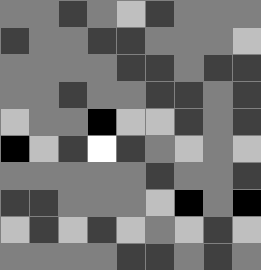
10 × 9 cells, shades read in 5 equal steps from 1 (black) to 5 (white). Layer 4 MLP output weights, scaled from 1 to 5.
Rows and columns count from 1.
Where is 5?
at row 6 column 4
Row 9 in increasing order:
2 2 2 3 4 4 4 4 4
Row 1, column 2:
3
